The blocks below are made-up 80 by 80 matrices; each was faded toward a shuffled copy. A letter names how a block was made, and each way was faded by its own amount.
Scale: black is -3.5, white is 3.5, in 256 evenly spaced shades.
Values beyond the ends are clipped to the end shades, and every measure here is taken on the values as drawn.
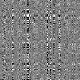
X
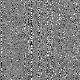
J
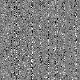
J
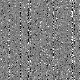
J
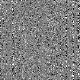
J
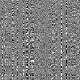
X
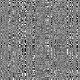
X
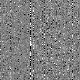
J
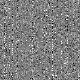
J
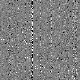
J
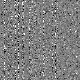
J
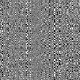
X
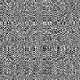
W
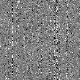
J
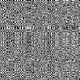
W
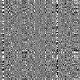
X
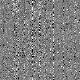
J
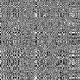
W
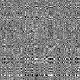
W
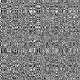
W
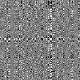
X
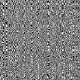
X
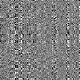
X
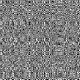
W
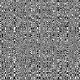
X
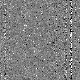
J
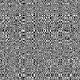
W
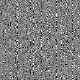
J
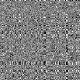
W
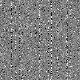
J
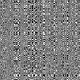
X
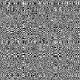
W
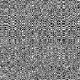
W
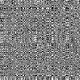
W
